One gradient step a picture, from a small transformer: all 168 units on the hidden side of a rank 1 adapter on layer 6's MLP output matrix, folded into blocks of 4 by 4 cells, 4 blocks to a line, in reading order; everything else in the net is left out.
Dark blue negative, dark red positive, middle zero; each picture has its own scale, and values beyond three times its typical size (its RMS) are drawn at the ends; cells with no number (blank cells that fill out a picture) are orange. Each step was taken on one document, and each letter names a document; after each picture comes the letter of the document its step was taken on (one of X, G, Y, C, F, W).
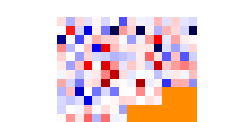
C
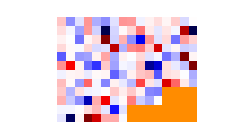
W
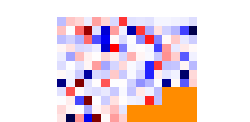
W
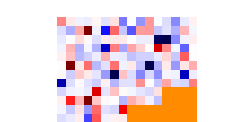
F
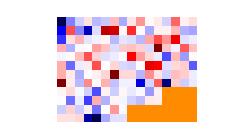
F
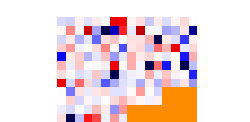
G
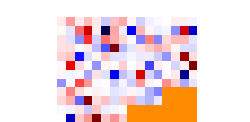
W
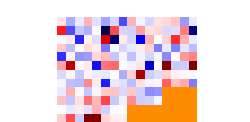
W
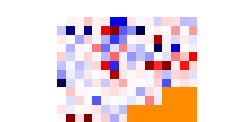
G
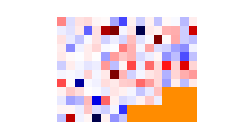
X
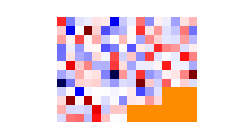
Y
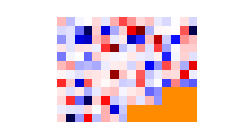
W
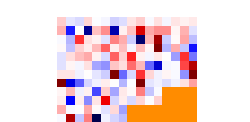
Y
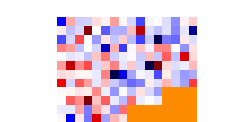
F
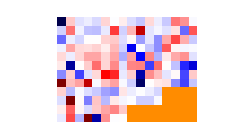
F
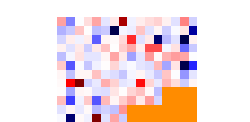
X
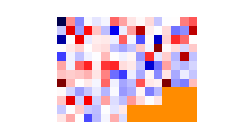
C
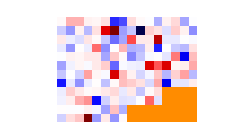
X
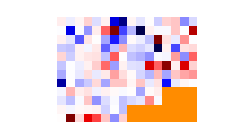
G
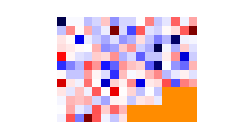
F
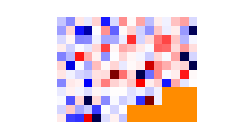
W
